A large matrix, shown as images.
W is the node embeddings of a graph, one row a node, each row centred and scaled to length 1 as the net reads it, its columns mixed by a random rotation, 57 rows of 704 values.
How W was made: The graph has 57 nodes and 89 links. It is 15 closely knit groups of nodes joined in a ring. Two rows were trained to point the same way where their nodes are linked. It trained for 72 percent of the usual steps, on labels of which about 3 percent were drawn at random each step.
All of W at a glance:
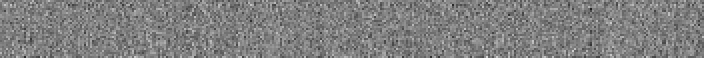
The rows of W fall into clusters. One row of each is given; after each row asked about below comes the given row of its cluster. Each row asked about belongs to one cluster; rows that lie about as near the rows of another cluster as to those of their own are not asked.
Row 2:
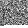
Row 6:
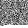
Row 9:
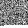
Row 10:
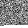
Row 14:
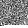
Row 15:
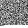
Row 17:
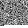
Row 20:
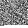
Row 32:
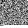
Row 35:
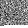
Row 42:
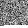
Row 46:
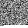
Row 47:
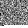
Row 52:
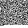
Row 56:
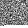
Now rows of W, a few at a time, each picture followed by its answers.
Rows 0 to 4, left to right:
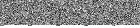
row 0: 10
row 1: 52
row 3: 17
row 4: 6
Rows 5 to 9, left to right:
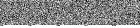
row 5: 6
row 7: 47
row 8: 32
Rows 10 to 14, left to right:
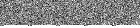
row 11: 9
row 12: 56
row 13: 15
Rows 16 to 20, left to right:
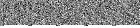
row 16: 2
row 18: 14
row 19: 47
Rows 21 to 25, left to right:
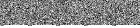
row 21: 46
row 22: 35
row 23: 42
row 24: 15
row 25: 2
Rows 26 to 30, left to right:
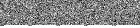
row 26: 17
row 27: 10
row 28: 56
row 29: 46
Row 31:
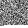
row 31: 20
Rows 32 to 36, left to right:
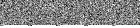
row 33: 9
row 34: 14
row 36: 32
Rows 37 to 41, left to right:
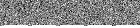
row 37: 2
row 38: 32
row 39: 10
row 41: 42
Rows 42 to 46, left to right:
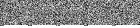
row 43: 9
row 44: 9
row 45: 52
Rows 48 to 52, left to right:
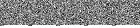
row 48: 15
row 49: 17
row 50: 35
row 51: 52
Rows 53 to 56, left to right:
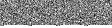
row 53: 20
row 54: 20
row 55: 35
